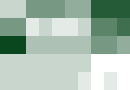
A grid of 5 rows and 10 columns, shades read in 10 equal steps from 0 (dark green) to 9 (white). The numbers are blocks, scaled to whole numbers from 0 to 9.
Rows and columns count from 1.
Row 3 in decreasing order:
6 6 6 6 6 5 4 4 0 0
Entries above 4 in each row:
4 5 6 10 10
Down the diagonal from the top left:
7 4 6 7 7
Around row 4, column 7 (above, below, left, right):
6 8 7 9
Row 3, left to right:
0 0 6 6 6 6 6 4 4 5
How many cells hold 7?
17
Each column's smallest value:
0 0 4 4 4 5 5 1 1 1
